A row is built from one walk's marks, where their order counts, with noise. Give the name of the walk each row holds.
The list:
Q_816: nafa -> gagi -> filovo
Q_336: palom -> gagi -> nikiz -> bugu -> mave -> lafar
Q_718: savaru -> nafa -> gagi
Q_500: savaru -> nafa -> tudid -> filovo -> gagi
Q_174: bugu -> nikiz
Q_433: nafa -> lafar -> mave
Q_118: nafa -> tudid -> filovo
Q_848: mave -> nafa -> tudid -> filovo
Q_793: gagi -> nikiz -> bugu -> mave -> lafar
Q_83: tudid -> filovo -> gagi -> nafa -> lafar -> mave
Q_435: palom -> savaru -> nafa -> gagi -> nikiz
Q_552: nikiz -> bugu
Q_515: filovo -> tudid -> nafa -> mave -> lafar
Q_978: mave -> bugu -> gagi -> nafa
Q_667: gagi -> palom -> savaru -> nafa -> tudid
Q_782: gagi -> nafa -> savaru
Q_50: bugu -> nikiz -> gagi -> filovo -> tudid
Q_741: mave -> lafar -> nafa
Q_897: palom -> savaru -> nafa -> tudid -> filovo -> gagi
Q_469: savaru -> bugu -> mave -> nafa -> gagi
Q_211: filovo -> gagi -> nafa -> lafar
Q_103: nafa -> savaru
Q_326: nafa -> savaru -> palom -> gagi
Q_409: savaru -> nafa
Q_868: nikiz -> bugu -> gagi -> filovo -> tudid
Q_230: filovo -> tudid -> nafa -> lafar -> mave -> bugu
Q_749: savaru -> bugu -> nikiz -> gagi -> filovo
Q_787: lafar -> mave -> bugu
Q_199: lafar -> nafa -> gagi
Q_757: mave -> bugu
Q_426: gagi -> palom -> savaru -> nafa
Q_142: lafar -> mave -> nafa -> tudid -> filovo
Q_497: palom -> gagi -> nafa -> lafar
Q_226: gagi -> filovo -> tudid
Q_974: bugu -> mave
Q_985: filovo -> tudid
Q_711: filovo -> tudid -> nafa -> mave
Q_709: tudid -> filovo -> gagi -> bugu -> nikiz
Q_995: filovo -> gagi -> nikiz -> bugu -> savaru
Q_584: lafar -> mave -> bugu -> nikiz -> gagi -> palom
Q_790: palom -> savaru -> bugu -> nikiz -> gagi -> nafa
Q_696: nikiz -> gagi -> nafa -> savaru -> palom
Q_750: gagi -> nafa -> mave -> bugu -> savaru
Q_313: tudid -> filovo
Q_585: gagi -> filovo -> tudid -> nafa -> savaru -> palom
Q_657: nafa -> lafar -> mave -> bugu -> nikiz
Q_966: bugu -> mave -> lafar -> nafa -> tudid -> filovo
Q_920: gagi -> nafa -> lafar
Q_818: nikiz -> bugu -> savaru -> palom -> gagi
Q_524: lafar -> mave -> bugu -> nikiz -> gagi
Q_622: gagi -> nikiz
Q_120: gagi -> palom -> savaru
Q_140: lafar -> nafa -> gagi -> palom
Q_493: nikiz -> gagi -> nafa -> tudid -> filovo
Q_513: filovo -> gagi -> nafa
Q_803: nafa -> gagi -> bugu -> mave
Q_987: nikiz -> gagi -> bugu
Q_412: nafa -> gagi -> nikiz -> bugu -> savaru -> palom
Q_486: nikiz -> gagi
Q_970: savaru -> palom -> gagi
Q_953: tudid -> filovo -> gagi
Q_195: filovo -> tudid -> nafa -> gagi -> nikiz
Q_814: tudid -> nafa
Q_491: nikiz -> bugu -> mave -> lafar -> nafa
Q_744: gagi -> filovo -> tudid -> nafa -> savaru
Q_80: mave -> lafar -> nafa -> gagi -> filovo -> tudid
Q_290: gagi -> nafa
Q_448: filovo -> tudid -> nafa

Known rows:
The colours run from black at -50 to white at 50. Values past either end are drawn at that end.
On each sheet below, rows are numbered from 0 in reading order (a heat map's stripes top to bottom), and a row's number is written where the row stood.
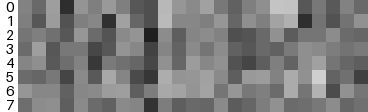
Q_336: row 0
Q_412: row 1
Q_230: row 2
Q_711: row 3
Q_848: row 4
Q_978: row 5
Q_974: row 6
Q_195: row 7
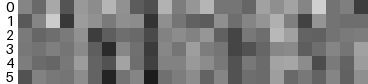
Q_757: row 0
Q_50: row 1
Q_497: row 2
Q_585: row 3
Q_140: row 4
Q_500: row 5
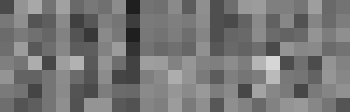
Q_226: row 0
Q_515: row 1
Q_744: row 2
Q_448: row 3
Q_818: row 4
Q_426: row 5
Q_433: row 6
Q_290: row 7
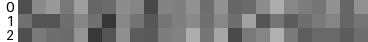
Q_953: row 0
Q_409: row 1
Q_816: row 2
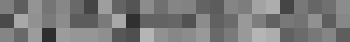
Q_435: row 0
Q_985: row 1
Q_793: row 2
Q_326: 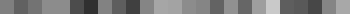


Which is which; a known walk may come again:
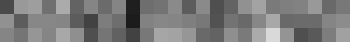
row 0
Q_226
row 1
Q_667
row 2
Q_970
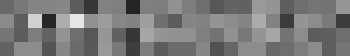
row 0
Q_897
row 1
Q_552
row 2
Q_469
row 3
Q_195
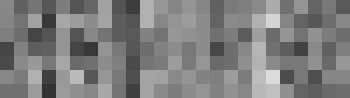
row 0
Q_750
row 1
Q_584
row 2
Q_741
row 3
Q_211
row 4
Q_953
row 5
Q_818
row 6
Q_524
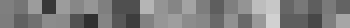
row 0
Q_336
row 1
Q_326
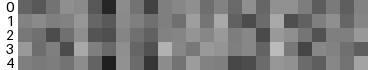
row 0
Q_718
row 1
Q_313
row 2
Q_433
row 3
Q_657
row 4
Q_585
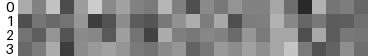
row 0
Q_174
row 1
Q_816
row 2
Q_790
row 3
Q_486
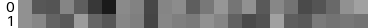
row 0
Q_103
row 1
Q_966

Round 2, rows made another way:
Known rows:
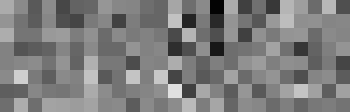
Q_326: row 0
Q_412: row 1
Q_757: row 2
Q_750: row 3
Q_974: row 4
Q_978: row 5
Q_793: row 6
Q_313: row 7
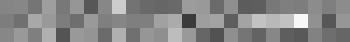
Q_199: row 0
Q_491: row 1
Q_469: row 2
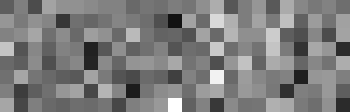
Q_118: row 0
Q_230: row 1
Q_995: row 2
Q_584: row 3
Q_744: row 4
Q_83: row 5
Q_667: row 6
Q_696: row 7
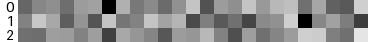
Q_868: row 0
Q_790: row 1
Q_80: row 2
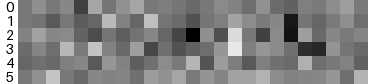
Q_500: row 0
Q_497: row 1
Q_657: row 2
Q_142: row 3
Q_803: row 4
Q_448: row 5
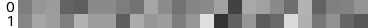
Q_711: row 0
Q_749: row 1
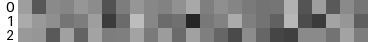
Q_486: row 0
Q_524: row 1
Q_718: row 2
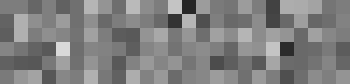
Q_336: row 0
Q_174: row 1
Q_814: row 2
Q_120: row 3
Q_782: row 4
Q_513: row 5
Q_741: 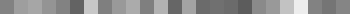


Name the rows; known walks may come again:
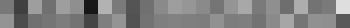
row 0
Q_226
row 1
Q_140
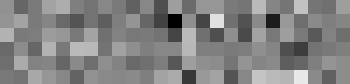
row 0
Q_552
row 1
Q_657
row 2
Q_757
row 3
Q_848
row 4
Q_953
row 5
Q_491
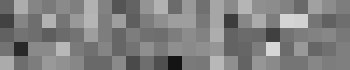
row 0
Q_814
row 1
Q_966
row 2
Q_920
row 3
Q_987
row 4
Q_787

